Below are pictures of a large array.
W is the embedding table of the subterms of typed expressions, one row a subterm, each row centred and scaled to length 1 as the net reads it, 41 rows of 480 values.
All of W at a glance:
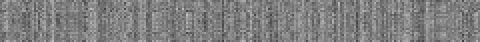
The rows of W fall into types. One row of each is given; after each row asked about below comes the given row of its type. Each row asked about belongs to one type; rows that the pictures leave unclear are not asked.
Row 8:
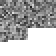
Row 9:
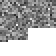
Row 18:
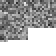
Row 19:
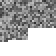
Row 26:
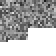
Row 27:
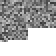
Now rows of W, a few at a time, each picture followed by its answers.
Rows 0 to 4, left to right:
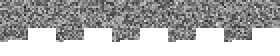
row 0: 27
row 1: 27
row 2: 19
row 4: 9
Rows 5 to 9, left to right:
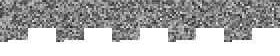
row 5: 19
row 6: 9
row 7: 18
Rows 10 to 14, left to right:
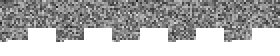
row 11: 9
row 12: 26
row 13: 27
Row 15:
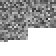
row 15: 18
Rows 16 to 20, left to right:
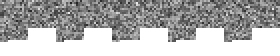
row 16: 27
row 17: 26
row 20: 9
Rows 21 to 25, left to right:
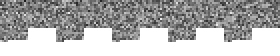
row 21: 26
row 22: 26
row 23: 18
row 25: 19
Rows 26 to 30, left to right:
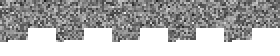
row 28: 26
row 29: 9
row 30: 19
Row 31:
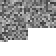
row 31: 27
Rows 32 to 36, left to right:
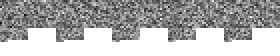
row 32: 8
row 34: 18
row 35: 18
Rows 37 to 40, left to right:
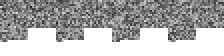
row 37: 8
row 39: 19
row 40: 27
